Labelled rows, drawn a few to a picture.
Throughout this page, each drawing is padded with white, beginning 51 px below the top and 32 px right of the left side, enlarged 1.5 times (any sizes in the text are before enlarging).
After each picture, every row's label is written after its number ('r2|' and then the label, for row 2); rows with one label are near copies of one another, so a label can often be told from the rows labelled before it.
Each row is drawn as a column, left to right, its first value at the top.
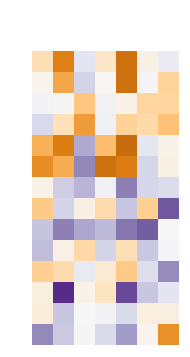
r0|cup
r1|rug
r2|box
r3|cup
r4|rug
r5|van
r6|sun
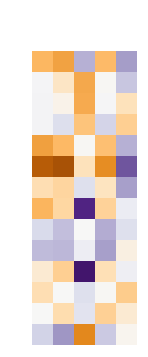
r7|cup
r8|cup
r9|sun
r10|cup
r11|box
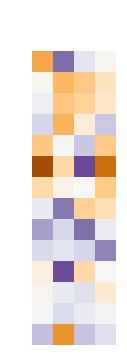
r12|cup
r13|sun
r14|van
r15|cup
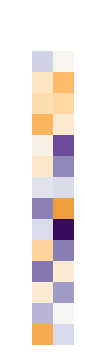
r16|sun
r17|van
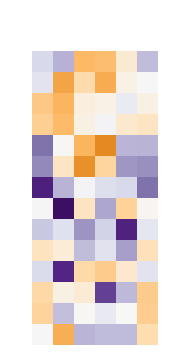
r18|box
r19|sun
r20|cup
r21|rug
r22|van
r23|box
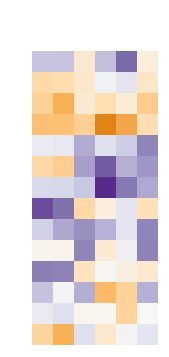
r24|sun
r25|sun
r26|van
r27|box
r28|box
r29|van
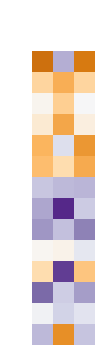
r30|rug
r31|sun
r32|rug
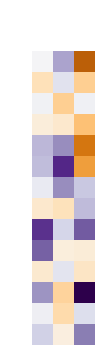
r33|van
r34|box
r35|rug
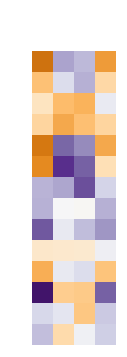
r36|rug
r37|box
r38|box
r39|rug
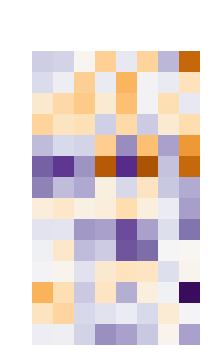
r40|box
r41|box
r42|van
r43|cup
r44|van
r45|cup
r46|box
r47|rug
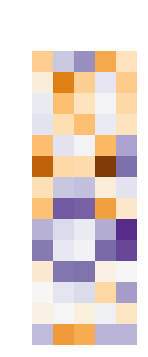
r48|cup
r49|sun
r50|sun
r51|cup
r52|van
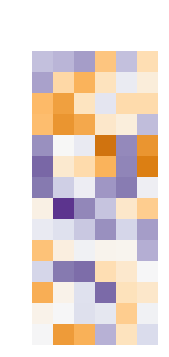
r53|box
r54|sun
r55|sun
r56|rug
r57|box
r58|cup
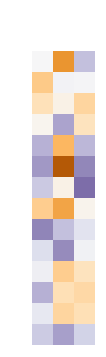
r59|van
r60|cup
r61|box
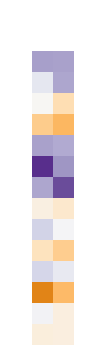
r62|box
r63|box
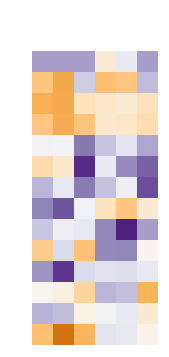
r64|sun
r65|sun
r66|box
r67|van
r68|van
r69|box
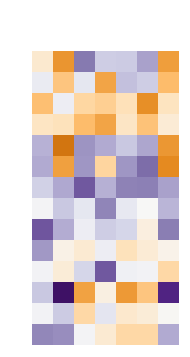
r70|van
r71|rug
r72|box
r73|sun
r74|box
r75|box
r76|rug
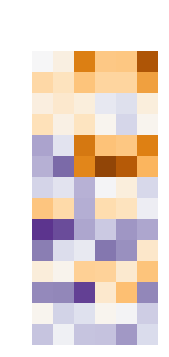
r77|van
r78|van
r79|rug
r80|cup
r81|cup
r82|rug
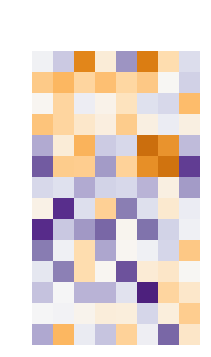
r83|van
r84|sun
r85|rug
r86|van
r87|sun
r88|rug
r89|cup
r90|box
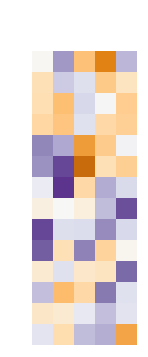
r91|van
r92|box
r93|cup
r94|rug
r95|sun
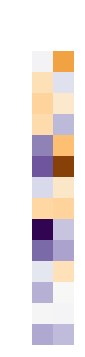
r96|van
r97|cup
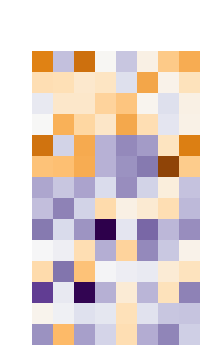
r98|rug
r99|sun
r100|rug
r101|van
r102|box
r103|van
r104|cup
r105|rug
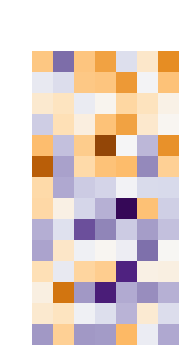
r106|cup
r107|box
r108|rug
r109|rug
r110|sun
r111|van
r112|rug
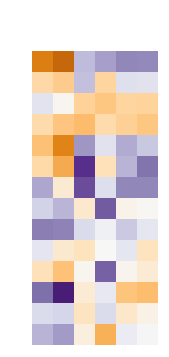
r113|rug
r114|rug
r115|box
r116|sun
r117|box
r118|box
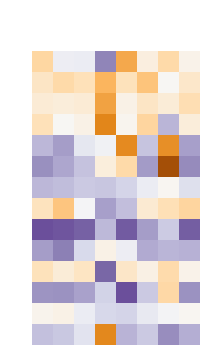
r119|van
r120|van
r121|van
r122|sun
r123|rug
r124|van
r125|cup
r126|van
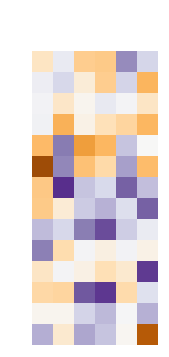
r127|cup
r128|box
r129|rug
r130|rug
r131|box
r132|sun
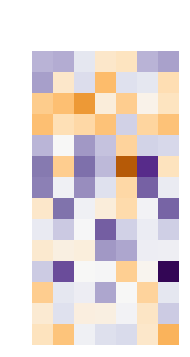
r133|box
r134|sun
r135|box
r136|van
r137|cup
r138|box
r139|sun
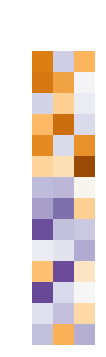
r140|rug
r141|sun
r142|cup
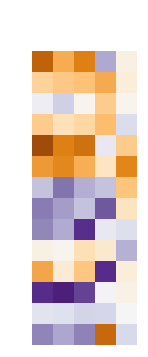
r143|rug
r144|rug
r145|rug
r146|sun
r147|cup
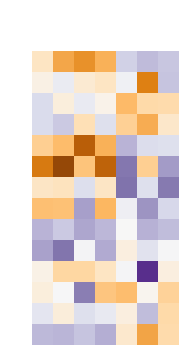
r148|cup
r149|cup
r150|rug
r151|cup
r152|box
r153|sun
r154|box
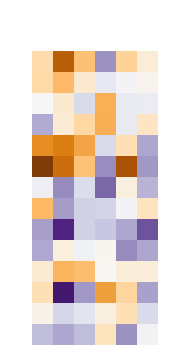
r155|cup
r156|rug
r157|rug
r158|box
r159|cup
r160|van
